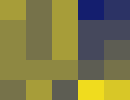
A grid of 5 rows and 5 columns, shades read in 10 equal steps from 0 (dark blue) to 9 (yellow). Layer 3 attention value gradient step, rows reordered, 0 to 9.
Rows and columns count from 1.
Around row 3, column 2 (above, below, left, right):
4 5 5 6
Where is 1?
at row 1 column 5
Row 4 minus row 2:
0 1 -1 1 2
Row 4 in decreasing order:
5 5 5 4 3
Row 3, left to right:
5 4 6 2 3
